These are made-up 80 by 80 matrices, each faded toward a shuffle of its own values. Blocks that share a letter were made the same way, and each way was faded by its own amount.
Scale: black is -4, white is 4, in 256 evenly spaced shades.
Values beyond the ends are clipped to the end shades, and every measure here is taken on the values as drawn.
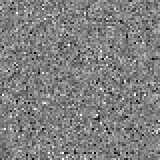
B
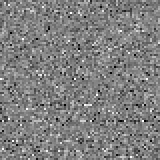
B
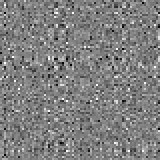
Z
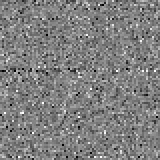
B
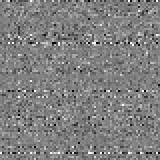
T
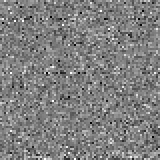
B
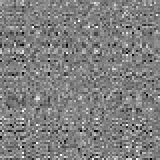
Z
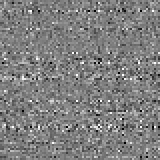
T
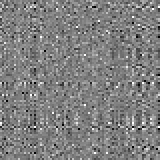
Z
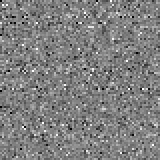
B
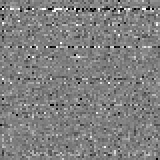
T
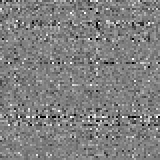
T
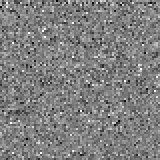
B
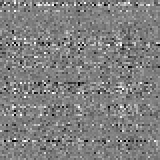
T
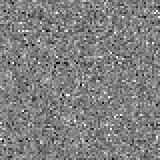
B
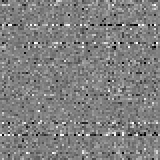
T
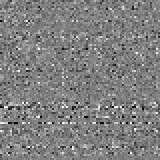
T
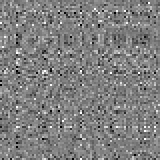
Z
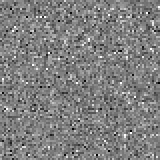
B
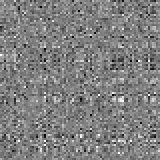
Z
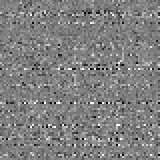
T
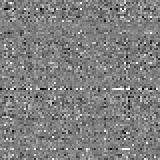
T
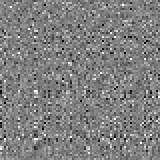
Z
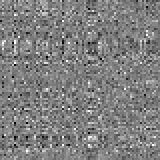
Z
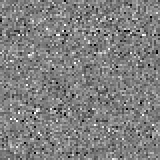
B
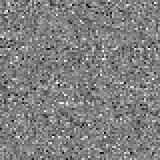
B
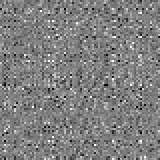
Z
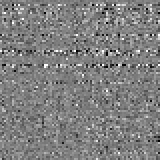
T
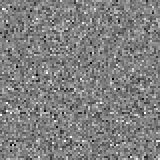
B
